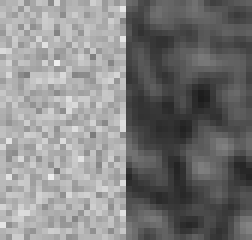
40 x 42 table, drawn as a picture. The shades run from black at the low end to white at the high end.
The table splits into one row of 2 panels. Panel 1,1: high, fine-grained. Panel 1,2: low, blotchy.
